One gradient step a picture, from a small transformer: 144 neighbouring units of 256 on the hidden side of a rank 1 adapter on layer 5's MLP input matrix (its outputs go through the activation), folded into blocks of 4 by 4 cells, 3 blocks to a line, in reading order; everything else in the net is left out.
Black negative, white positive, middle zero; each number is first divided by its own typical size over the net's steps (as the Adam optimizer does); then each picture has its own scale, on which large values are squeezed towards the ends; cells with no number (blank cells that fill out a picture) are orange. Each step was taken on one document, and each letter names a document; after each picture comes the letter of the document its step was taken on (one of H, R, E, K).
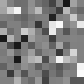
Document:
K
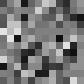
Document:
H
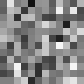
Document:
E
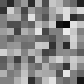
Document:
E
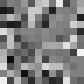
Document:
H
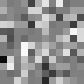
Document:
H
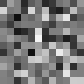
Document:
E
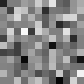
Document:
E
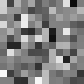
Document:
K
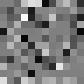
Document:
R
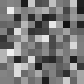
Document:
E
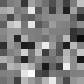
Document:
H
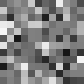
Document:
H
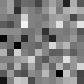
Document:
K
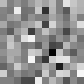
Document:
K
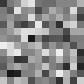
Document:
E
